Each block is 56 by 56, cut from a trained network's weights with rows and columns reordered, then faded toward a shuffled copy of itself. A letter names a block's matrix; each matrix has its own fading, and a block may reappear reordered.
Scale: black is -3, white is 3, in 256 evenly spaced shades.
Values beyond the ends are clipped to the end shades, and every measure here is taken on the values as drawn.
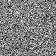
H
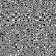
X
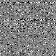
X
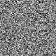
H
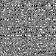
X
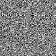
H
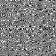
X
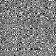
X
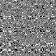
X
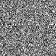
H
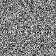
H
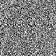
H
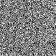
H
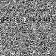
H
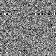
H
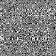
X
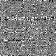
X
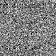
H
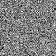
H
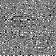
X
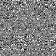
X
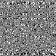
X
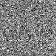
H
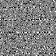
X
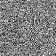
H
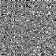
X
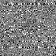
X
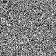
H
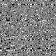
X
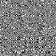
X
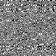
X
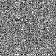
H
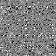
X
